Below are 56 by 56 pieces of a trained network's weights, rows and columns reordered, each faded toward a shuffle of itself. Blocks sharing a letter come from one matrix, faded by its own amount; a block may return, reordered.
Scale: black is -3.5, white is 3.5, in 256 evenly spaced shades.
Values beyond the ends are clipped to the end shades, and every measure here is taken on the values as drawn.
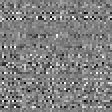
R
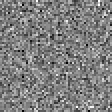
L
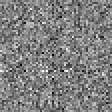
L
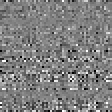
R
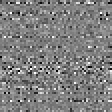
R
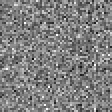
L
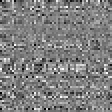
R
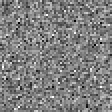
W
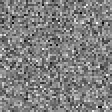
L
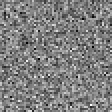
L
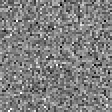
W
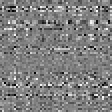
R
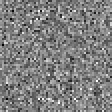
L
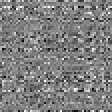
R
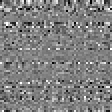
R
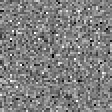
W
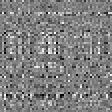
R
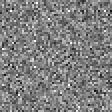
W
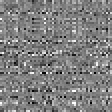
R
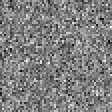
L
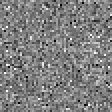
W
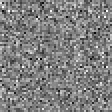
L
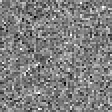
W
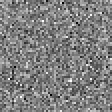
W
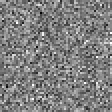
L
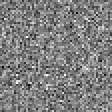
L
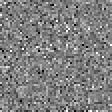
W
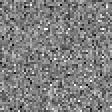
W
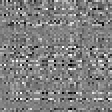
R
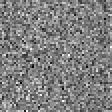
L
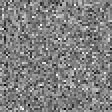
L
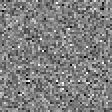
W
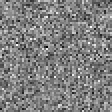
L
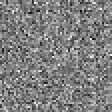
L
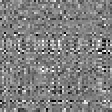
R
